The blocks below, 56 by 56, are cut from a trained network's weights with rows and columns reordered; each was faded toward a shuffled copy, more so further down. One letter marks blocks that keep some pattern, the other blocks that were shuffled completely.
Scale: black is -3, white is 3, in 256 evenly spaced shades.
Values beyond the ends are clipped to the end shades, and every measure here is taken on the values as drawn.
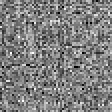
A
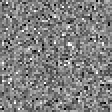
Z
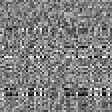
A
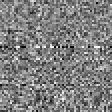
A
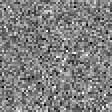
Z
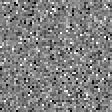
Z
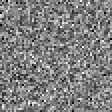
Z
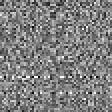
A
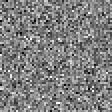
Z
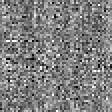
A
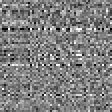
A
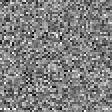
A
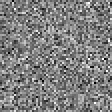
A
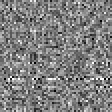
A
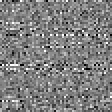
A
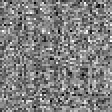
A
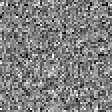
A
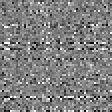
A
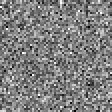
Z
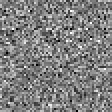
A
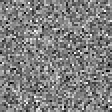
Z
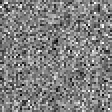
A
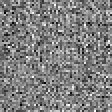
A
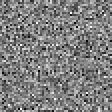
A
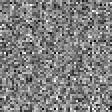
A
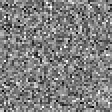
Z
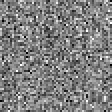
A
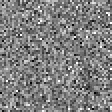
Z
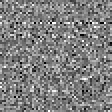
A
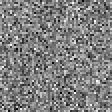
Z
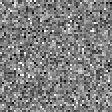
Z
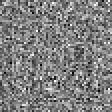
A
